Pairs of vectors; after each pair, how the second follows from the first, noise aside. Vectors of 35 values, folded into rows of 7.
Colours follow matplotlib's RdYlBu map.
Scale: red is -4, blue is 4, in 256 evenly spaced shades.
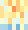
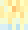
shrunk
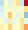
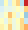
copied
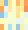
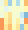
reversed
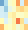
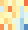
reversed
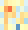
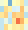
reversed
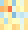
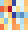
scaled up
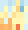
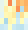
reversed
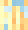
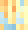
reversed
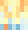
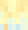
shrunk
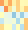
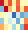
scaled up
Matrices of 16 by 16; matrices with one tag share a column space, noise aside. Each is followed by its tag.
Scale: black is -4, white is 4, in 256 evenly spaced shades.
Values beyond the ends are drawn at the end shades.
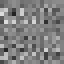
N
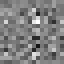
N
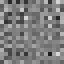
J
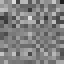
J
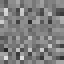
N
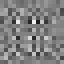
N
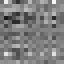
J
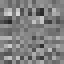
N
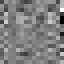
J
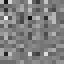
J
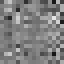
J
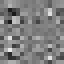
N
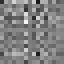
J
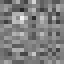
J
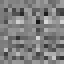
N
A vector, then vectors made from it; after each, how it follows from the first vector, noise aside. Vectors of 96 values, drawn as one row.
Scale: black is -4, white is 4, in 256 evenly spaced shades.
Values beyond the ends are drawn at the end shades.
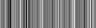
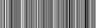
reversed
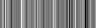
reversed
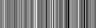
wrapped around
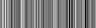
reversed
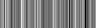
reversed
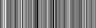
wrapped around
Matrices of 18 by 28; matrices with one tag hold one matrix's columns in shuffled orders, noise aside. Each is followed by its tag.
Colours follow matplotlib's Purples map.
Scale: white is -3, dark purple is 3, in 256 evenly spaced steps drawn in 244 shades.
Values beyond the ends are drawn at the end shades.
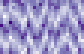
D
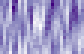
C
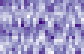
D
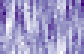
C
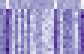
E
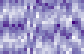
D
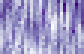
C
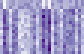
E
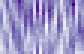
C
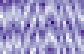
D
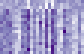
E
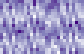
D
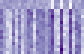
E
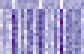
E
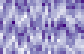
D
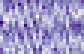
D
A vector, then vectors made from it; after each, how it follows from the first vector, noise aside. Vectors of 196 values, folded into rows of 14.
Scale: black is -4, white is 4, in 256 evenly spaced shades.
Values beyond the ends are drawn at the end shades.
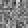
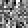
scaled up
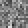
reversed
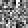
scaled up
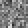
reversed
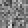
reversed
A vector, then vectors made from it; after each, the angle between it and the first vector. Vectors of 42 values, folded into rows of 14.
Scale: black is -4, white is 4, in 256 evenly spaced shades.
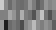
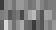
nearly opposite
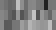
orthogonal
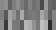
partly aligned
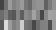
nearly opposite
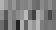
partly aligned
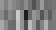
orthogonal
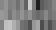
orthogonal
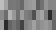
nearly parallel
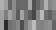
nearly parallel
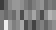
nearly opposite
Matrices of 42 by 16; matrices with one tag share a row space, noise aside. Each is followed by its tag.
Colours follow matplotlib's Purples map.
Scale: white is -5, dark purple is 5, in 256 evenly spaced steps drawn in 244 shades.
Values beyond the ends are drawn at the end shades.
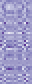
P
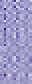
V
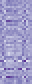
P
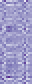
P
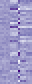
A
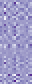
V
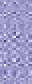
V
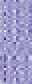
V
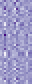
V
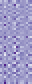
V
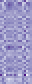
P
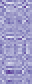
P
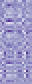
P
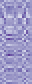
P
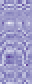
P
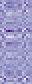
P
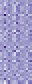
V
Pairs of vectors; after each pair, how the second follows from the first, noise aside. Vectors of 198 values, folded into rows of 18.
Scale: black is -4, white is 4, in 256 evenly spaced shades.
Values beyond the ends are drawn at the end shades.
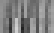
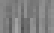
shrunk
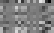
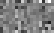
sign-scrambled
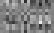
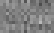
shrunk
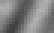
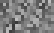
sign-scrambled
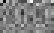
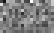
sign-scrambled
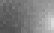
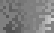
partly zeroed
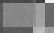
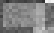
copied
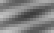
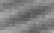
shrunk
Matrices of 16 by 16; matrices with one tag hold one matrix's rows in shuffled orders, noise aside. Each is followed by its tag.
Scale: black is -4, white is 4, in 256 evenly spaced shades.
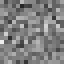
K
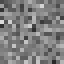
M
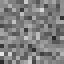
M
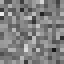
M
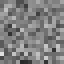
K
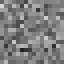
K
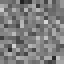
K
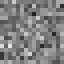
M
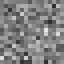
K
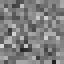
K
